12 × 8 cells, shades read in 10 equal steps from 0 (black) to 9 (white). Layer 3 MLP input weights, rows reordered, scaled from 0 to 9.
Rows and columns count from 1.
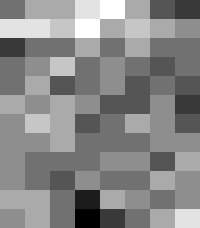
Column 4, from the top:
8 9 6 4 4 5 3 4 4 5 1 0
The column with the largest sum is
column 2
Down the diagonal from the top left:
4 8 4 4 5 3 5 5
